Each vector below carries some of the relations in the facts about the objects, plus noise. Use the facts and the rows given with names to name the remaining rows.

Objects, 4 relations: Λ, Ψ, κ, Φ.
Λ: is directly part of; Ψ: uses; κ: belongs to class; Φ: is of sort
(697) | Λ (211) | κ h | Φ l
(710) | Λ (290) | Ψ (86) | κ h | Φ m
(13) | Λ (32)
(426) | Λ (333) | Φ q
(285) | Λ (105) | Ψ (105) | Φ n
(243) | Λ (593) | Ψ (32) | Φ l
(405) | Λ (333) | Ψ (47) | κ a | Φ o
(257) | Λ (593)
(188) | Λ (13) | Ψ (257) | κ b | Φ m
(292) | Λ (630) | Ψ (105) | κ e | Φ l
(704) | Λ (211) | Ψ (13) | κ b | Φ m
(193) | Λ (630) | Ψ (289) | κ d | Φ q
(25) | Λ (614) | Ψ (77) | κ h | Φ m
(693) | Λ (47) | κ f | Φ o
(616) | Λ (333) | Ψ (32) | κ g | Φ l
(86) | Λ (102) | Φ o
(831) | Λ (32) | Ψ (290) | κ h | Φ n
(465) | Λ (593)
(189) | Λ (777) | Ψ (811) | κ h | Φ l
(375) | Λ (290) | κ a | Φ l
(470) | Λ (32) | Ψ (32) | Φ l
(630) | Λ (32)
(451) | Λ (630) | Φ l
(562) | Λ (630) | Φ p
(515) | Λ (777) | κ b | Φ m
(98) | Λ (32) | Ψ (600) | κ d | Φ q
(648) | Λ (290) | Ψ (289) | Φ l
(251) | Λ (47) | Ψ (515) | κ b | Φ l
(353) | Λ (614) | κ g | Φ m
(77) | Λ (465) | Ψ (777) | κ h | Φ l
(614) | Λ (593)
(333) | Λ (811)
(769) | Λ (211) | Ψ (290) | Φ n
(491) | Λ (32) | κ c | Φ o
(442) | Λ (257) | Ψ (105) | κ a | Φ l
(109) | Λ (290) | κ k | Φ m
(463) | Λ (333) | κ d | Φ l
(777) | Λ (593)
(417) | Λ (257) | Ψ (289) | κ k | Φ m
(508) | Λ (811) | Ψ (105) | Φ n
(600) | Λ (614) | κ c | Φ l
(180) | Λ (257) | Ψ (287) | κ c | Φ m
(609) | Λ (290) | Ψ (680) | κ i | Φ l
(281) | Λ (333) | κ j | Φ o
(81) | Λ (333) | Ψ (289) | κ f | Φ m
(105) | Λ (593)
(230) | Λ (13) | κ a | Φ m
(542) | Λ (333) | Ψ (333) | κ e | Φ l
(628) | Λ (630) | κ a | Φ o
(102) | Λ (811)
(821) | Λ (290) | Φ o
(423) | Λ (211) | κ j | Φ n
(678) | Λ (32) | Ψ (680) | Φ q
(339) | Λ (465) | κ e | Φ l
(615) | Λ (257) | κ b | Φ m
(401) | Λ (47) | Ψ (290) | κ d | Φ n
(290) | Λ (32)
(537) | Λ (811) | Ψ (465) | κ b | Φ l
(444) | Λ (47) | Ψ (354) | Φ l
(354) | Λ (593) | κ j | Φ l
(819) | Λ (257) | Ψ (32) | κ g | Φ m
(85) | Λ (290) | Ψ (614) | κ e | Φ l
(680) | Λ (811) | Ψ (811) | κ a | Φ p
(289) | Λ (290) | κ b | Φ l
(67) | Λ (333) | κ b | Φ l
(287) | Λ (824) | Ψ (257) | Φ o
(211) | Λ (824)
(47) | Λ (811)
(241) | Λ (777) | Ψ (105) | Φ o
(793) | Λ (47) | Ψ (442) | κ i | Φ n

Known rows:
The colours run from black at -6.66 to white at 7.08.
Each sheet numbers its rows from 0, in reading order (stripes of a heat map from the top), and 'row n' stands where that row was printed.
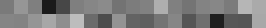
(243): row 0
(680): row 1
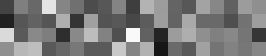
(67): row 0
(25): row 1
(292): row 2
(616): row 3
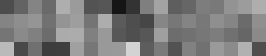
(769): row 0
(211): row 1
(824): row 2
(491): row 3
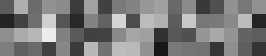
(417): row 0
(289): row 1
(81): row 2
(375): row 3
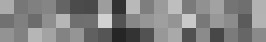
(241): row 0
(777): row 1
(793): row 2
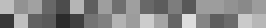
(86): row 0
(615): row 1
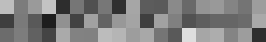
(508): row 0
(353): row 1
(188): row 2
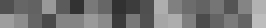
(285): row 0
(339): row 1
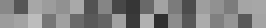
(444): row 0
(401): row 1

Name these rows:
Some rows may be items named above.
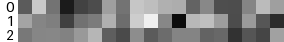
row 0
(819)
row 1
(628)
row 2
(680)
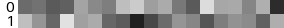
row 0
(188)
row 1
(542)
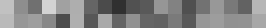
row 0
(542)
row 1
(86)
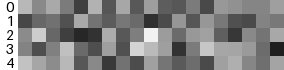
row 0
(86)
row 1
(697)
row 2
(442)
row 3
(193)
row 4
(426)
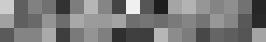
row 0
(292)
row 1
(13)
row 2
(105)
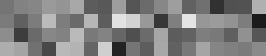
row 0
(680)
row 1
(193)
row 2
(678)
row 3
(287)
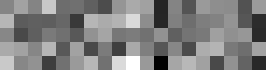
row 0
(463)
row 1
(109)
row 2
(821)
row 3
(426)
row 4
(628)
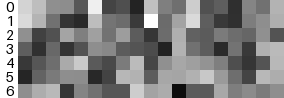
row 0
(281)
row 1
(354)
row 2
(678)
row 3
(600)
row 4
(189)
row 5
(515)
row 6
(616)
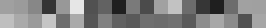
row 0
(423)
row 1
(333)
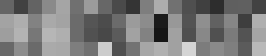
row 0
(609)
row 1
(405)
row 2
(405)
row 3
(777)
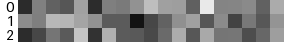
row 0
(77)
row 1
(793)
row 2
(25)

